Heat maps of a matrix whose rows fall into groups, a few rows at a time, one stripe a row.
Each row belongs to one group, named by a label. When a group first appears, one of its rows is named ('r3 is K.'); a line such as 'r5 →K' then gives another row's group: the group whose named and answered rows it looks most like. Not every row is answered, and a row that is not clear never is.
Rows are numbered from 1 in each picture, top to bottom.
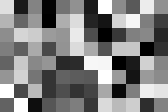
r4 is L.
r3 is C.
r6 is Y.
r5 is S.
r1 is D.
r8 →Y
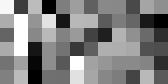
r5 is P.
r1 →D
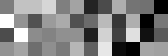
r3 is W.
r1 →C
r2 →W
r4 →S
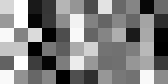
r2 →P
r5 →P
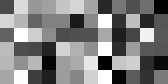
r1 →C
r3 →S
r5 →L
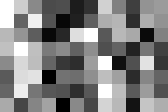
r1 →Y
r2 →D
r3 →L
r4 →C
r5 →S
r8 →D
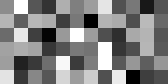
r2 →D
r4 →S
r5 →W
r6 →L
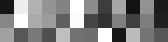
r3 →W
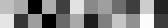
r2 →D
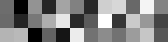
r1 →D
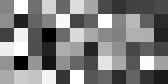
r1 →C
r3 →P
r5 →D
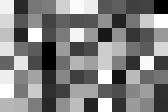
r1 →L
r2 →D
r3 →L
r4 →Y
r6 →W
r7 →L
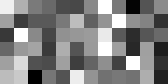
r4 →S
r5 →W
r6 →P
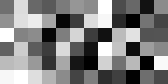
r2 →S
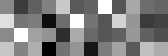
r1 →W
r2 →L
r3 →C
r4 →D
